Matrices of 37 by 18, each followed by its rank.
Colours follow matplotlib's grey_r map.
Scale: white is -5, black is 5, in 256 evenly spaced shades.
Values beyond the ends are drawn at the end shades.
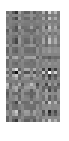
two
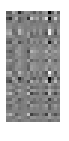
two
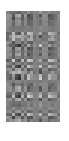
two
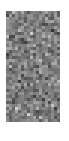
full rank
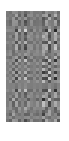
two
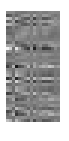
two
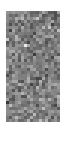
full rank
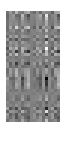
two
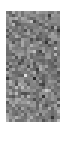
full rank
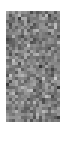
full rank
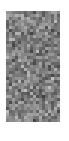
full rank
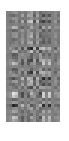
two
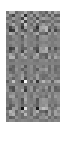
two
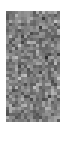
full rank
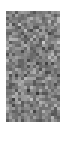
full rank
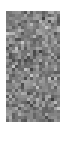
full rank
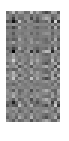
two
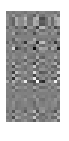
two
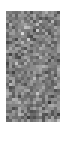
full rank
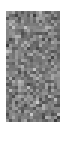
full rank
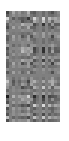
two
